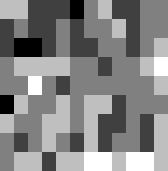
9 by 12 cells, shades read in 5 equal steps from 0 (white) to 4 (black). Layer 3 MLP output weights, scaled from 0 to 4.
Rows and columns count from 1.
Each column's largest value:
4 4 4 3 3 4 3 3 3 3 3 2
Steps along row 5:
same down up up down same same same same same down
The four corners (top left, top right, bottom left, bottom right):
1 2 2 1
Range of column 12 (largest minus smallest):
2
